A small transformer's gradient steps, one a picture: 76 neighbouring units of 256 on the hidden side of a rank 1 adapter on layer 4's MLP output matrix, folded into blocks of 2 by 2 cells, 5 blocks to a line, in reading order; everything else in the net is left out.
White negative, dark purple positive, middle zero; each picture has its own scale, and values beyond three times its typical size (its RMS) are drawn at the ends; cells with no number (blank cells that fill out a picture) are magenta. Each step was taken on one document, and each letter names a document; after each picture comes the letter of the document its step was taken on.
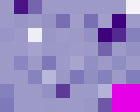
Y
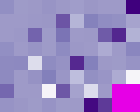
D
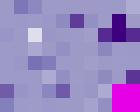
Y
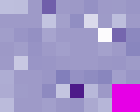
D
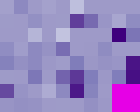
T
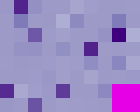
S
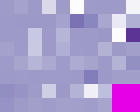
D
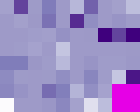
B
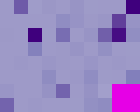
Y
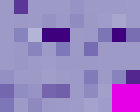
S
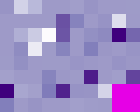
S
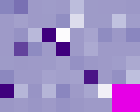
S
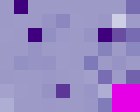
Y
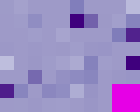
T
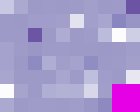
D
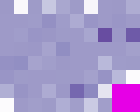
B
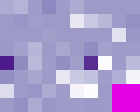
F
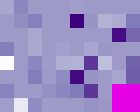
T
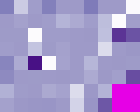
D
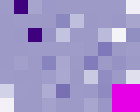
Y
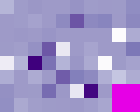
F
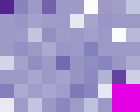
B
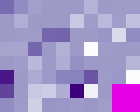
D
